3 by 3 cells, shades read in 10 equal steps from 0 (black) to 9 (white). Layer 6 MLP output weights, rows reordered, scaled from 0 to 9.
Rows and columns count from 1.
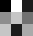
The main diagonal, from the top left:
0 7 6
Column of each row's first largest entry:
2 2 1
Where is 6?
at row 3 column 3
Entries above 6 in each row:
1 1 1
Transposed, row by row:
0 5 7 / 9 7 1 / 1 4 6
